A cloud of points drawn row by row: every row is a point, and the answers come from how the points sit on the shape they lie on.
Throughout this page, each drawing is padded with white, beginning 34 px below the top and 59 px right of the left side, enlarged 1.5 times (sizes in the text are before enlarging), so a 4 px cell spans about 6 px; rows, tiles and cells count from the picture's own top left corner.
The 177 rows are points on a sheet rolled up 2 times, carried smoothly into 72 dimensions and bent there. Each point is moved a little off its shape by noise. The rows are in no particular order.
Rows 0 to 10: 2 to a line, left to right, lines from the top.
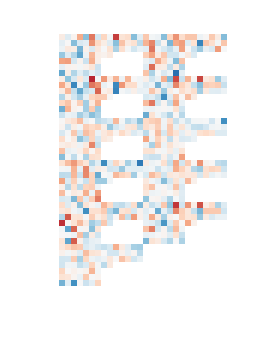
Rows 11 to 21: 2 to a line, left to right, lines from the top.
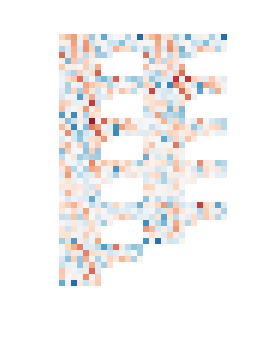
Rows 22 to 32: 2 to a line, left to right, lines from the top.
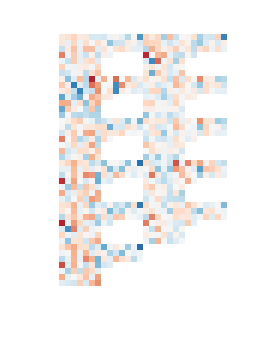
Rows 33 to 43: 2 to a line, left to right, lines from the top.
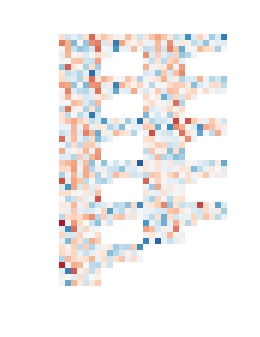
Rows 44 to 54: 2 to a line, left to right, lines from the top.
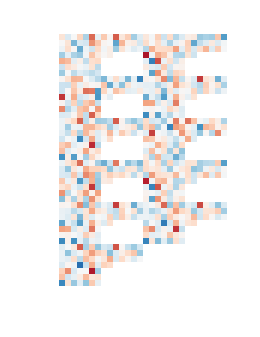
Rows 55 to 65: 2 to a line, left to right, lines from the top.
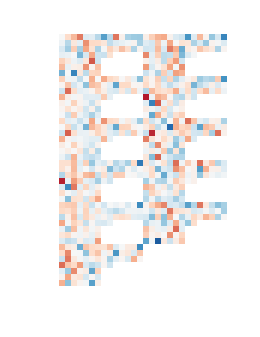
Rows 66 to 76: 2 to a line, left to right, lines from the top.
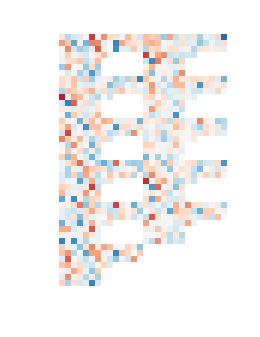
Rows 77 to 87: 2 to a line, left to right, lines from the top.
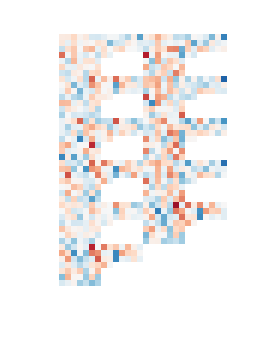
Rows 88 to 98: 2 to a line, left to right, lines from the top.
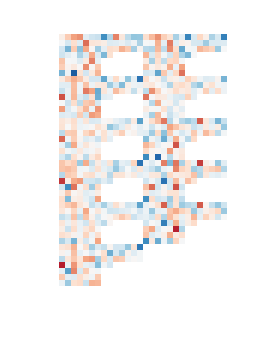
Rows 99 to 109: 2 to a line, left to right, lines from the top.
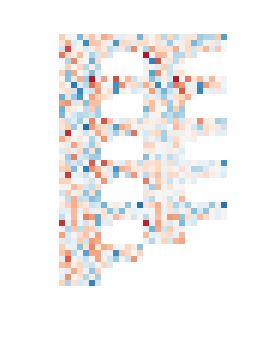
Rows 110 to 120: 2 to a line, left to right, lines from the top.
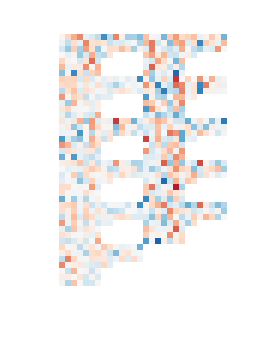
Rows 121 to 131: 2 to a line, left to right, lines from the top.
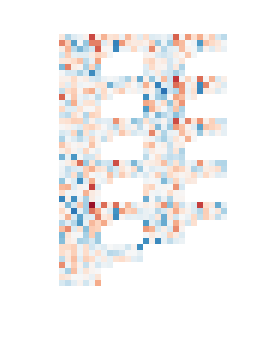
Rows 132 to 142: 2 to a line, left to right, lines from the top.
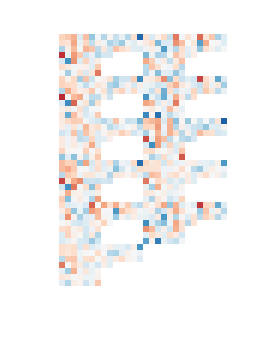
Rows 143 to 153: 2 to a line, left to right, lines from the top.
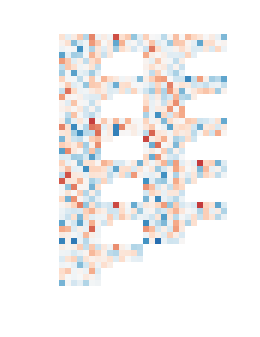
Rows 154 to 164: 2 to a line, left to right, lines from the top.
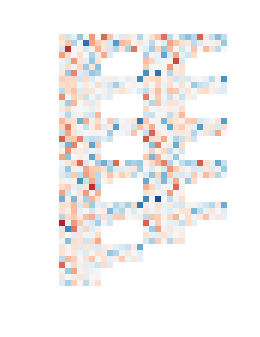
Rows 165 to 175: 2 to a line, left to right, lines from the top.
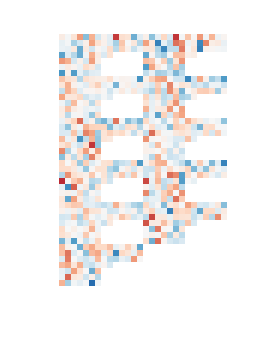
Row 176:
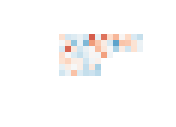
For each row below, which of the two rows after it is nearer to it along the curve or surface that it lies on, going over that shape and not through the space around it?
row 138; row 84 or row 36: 84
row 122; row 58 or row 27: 27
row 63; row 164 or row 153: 164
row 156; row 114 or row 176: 176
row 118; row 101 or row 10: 10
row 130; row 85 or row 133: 133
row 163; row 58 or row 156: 156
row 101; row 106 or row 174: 174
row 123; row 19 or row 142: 142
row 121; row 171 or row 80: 171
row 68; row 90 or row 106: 90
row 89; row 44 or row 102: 44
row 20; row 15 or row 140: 140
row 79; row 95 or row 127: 95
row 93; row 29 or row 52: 52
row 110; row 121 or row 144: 144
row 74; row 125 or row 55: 55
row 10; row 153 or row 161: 153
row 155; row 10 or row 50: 50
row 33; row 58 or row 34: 58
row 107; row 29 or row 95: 95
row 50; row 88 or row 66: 88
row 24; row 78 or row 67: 67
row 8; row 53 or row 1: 1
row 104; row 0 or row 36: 36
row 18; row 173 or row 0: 173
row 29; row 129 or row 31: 31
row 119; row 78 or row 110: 110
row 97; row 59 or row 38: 59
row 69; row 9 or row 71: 9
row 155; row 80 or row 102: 80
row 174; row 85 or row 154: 154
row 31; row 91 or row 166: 91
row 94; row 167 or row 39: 39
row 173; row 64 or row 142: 142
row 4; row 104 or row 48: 104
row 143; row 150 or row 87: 150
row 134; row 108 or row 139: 108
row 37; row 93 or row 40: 93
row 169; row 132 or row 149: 132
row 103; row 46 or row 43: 43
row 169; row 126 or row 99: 126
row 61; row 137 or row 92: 137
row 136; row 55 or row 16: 16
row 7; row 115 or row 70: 115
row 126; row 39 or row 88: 88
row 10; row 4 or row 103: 4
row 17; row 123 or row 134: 123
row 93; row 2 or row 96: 96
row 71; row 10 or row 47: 10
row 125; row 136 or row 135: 136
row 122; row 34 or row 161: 161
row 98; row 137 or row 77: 137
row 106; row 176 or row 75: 75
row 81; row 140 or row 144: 140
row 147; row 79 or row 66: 66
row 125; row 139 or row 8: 139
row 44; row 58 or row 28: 28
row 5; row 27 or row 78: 27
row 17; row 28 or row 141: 141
